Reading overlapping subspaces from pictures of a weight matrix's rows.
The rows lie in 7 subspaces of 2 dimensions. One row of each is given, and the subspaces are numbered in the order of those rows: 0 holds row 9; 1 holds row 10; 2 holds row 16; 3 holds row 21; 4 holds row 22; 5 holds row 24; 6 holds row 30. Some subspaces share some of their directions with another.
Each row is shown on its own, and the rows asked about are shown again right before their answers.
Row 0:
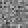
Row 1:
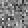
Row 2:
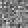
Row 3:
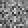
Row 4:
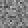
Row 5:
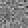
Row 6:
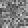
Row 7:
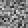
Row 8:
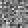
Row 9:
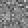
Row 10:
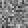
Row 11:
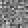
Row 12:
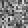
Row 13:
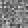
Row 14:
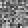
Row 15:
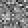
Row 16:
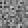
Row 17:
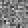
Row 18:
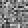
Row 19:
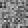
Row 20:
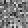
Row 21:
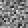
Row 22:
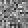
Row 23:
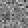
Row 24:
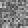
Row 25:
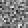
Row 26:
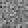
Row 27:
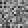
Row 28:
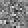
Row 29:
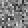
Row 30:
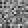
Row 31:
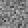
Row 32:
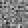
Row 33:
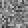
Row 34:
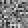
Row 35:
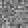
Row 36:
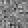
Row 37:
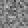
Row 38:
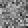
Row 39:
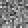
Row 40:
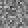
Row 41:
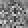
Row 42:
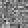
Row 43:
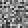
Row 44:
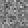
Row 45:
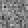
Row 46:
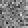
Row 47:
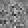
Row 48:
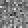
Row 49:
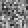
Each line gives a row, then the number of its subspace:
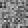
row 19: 5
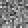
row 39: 4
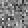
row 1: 1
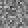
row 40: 2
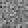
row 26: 4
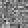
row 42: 2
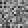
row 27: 6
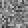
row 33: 1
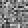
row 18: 2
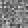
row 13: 3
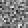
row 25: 3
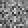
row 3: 6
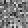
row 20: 4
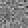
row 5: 0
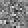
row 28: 6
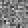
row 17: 6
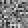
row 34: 4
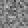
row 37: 2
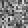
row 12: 1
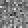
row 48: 4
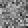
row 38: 5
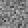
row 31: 3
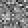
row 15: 0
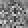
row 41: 6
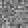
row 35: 1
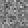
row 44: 2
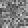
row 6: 5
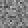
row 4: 2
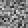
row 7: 3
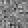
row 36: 4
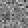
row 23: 0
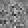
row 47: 6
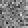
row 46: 5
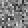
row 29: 1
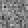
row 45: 3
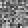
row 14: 5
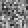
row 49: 3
